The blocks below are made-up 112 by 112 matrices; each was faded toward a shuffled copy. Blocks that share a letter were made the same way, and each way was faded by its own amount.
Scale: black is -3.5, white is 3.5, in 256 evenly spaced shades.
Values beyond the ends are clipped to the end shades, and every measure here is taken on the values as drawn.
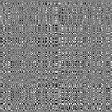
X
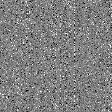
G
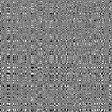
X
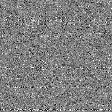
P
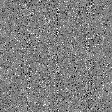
G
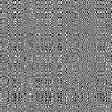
X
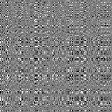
X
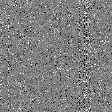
G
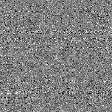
P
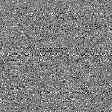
P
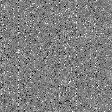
G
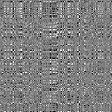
X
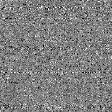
P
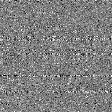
P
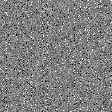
G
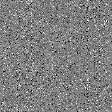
G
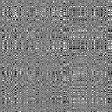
X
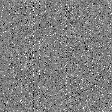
G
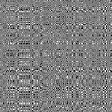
X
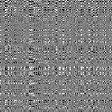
X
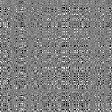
X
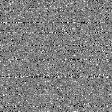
P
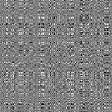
X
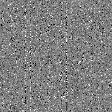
G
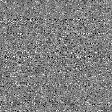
P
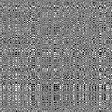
X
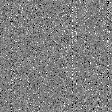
G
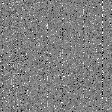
G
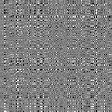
X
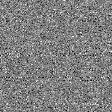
P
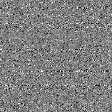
P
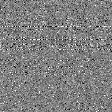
P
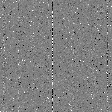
G
